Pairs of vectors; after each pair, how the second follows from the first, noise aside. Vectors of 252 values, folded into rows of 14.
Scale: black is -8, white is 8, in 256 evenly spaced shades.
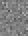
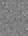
shrunk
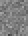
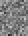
scaled up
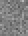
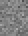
sign-scrambled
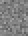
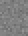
shrunk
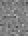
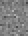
copied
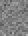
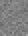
shrunk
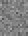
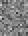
scaled up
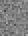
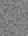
shrunk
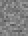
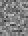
scaled up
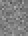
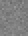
shrunk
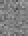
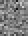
scaled up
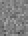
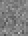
sign-scrambled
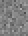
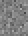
copied
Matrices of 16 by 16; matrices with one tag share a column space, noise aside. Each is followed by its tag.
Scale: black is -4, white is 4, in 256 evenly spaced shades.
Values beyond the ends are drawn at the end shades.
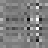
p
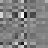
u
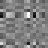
u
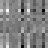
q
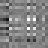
p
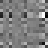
u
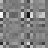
u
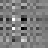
p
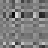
u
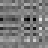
p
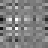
p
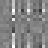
q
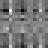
q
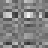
u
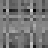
q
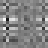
p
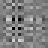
p
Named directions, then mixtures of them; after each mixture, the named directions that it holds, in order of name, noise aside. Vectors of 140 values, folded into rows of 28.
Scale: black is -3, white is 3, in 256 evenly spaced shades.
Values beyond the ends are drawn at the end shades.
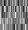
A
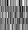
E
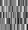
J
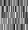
A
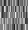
A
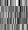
E, J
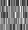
A, E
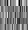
E, J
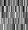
A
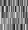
A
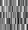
J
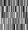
A
